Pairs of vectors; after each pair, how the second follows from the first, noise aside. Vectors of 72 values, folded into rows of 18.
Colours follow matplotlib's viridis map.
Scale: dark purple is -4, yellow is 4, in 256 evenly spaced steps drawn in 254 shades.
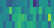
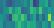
copied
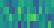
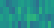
shrunk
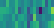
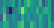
wrapped around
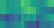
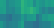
shrunk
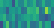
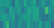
shrunk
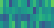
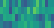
wrapped around
